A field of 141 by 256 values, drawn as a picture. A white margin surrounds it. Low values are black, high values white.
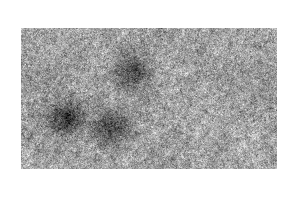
Mirror symmetry: none. Average level on the scale: 60%. Odd rows or columns: none. Grain: blotchy. Dips: three. Stripes: none.
